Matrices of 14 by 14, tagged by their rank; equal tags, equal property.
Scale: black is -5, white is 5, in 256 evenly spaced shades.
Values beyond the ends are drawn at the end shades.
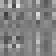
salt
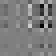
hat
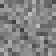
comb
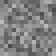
comb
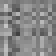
salt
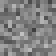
comb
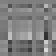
hat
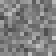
comb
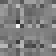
salt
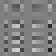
hat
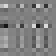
hat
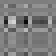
hat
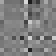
salt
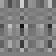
hat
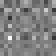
salt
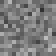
comb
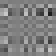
hat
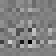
salt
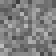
comb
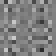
salt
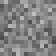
comb
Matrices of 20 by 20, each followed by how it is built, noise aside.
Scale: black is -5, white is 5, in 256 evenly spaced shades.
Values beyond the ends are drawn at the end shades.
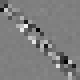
banded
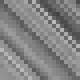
Toeplitz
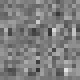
low rank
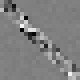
banded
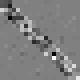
banded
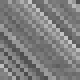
Toeplitz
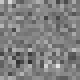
low rank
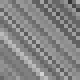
Toeplitz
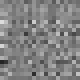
low rank
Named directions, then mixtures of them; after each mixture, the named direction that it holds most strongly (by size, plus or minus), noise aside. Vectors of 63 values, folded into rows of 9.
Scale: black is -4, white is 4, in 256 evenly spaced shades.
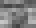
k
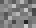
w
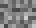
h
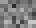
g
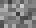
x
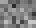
g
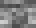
k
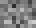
g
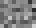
h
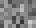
g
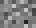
w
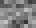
k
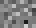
w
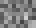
h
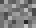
w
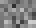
g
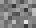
w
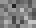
g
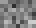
g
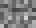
h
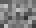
h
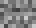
h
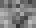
k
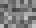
h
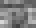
k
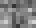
k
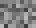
h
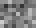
x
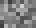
x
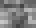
k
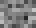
h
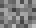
h
